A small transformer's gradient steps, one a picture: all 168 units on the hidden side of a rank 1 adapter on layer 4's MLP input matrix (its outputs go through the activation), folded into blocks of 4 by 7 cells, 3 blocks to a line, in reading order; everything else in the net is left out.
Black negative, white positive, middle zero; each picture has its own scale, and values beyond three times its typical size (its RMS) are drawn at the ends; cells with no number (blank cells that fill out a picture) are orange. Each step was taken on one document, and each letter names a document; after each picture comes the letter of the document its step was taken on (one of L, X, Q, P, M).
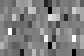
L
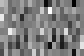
L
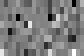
L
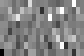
L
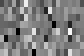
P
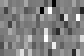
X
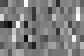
X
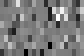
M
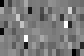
P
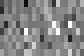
P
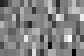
M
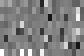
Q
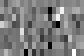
M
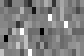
Q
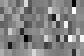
L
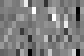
M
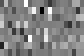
X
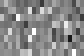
Q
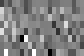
P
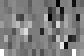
M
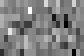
L
